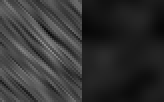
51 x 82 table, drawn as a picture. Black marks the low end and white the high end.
It is made of 1 by 2 panels. Panel 1,1: low, slanting down to the right. Panel 1,2: very low, smooth, faint in contrast.
